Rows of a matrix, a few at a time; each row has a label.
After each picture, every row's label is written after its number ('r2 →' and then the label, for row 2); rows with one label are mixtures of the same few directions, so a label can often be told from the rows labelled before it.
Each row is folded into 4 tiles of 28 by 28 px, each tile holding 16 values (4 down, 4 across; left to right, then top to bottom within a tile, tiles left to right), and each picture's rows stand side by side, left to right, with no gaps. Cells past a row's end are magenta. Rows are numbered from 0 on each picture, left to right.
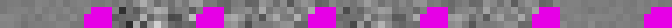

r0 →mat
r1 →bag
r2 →mat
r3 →bag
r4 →mat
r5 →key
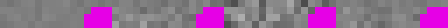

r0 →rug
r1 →key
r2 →rug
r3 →bag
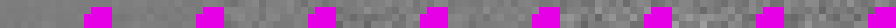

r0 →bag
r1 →mat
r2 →rug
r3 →key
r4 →mat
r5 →mat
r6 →key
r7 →mat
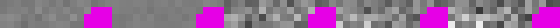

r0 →mat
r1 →mat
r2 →mat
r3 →key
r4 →key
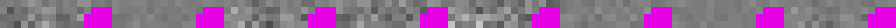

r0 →bag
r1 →mat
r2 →bag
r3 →mat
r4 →key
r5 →mat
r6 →rug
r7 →bag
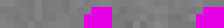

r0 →rug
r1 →bag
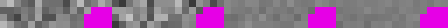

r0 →rug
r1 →rug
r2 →mat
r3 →key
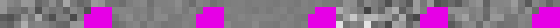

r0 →mat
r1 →rug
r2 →key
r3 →key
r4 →rug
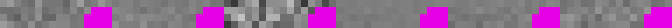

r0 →rug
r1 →key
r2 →rug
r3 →key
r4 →key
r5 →mat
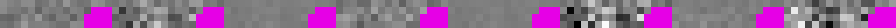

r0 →mat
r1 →bag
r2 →bag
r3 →mat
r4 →bag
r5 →bag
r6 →key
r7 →bag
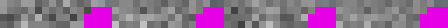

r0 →mat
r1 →key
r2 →bag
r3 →key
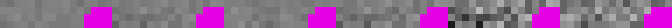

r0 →rug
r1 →key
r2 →bag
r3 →key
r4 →key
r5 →mat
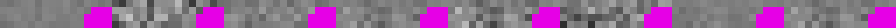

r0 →rug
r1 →rug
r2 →mat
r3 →bag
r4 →bag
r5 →key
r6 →bag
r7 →bag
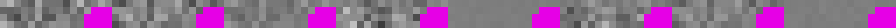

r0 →rug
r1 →rug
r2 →rug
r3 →bag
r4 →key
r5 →bag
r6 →rug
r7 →mat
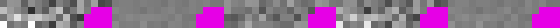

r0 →key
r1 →key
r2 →mat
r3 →key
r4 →key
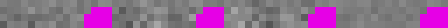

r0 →key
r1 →bag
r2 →bag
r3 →mat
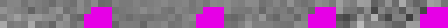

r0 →key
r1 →key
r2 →mat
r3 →mat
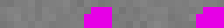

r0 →rug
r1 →bag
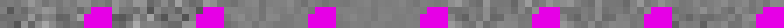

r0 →bag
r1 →mat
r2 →rug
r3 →rug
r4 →rug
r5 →rug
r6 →key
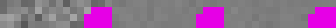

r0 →mat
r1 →rug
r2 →bag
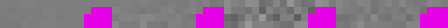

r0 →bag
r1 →key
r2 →mat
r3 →mat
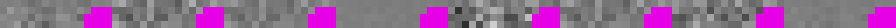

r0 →bag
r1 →rug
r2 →rug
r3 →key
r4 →bag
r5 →rug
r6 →mat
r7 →bag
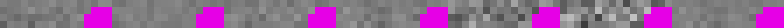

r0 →key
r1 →rug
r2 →mat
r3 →bag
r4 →mat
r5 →mat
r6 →bag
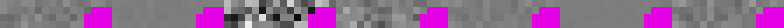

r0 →mat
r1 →rug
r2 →mat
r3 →bag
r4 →rug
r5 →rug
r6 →rug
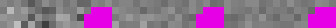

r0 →bag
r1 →key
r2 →mat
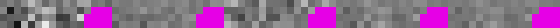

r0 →bag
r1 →key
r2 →rug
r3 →bag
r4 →bag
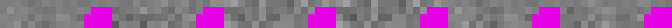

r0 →bag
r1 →key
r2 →rug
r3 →rug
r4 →bag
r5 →bag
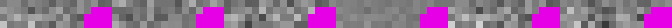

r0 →key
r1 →rug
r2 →mat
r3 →key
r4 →key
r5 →bag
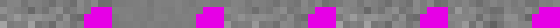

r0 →key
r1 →rug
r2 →key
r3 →key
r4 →bag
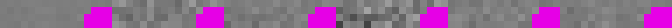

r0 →bag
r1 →rug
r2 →key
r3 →key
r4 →mat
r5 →bag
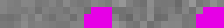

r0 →mat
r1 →rug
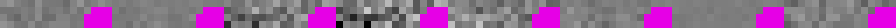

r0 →rug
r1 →bag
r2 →key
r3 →key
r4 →key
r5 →bag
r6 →mat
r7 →rug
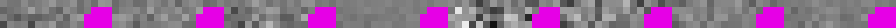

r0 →key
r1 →mat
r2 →bag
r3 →key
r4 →bag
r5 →rug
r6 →rug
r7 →bag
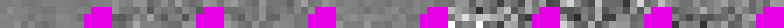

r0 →bag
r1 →mat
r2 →rug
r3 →key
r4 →key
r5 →rug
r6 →key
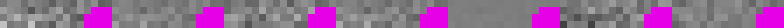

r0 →key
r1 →key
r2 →mat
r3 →key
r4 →key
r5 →key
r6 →rug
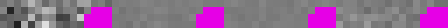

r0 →bag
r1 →bag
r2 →rug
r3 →key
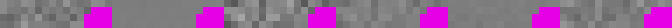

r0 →mat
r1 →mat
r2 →rug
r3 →rug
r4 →key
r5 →rug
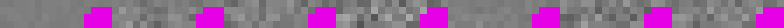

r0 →rug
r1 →bag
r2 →rug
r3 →mat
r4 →key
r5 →mat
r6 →mat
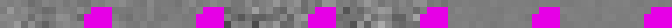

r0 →bag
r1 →rug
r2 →key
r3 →bag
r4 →bag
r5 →rug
